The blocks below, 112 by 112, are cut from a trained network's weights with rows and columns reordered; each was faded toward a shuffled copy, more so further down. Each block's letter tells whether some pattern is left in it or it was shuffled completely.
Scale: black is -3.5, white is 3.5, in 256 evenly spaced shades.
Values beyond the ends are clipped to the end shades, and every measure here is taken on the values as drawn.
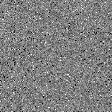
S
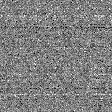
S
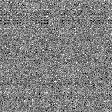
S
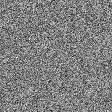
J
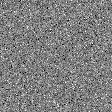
J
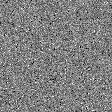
J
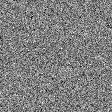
J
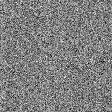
S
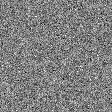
J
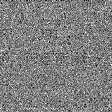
S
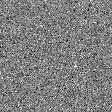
J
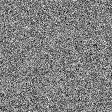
J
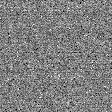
S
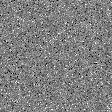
J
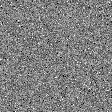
J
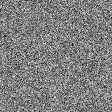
J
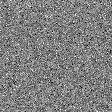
J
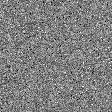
J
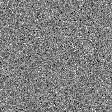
J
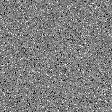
S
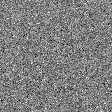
J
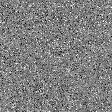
S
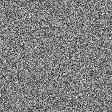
J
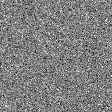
J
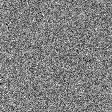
S
